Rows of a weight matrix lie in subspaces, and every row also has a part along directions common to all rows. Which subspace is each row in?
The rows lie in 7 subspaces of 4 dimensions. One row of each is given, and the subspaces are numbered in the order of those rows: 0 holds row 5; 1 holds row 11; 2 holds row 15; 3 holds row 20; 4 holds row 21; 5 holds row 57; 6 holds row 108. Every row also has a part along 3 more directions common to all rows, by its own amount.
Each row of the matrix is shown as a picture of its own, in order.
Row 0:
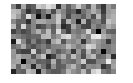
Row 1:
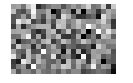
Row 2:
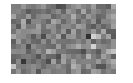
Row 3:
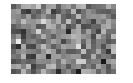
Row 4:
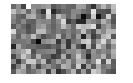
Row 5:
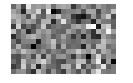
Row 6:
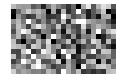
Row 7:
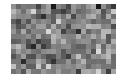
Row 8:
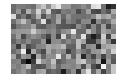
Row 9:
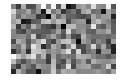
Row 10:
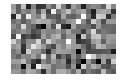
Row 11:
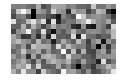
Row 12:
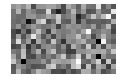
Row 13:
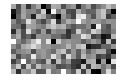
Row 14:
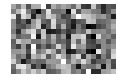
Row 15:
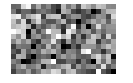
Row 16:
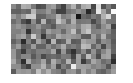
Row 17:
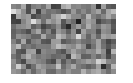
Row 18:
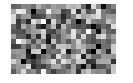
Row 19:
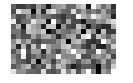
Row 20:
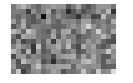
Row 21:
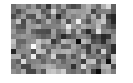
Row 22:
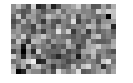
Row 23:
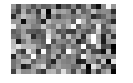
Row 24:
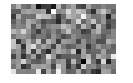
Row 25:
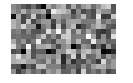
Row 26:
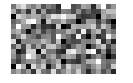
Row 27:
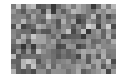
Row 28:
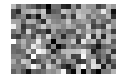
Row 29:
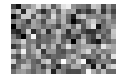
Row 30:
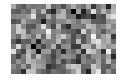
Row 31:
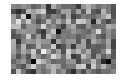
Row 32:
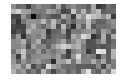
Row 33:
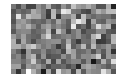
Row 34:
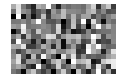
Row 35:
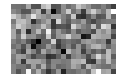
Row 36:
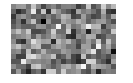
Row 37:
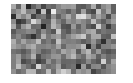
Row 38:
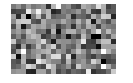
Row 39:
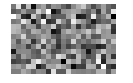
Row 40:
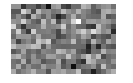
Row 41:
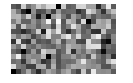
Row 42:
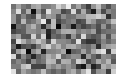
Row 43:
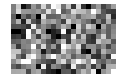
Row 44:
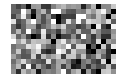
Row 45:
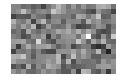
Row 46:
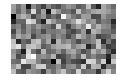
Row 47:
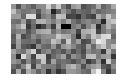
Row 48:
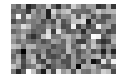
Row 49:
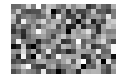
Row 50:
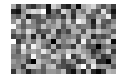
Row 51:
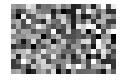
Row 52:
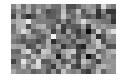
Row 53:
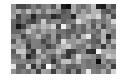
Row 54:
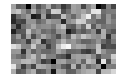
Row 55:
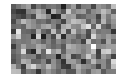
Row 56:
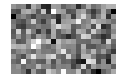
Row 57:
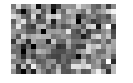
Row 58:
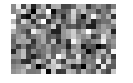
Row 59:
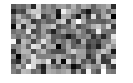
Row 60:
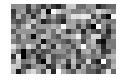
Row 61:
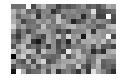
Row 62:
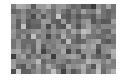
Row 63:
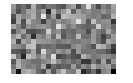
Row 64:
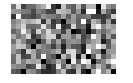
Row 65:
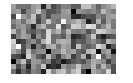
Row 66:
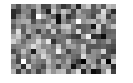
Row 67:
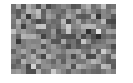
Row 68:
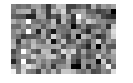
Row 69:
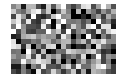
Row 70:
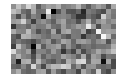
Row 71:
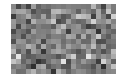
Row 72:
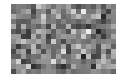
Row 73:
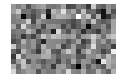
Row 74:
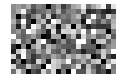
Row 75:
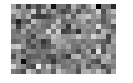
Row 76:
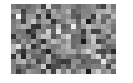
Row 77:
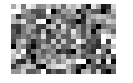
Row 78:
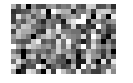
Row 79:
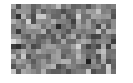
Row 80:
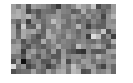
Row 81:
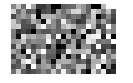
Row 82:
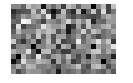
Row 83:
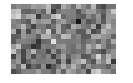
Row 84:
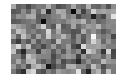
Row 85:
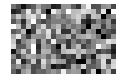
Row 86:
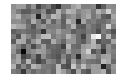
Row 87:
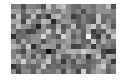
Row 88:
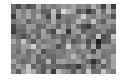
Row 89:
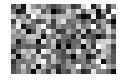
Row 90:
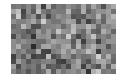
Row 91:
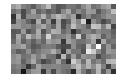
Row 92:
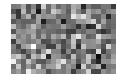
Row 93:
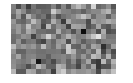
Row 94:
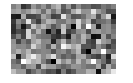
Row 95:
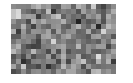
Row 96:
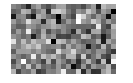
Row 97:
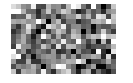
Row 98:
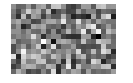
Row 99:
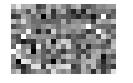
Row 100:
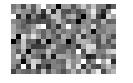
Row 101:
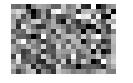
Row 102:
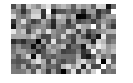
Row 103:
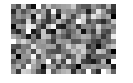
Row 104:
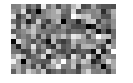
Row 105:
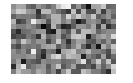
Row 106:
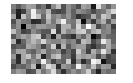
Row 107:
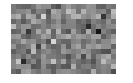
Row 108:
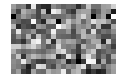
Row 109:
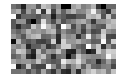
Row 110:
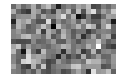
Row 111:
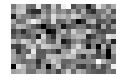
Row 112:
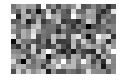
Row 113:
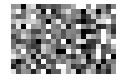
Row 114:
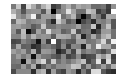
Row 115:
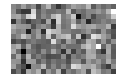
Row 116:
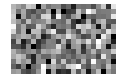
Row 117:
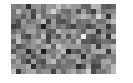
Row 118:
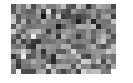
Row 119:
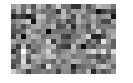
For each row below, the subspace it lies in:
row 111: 2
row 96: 1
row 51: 6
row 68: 1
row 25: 0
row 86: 5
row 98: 4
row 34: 1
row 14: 0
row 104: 0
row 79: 6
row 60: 4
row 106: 1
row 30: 4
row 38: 5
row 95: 0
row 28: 5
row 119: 1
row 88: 6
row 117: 5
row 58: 6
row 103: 6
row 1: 3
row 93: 3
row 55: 0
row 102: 5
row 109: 2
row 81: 5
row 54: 2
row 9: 4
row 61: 5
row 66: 2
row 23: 5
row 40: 6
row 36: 6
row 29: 6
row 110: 2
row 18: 1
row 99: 3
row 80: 0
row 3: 4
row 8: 5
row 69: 0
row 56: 6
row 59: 6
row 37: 2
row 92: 0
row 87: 0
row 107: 3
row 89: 3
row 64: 1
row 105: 2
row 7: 2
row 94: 2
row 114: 3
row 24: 4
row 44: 1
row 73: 1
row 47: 4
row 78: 5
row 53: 2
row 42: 5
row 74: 0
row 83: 0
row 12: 1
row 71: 6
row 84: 4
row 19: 3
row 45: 0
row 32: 2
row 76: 0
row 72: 3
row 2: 0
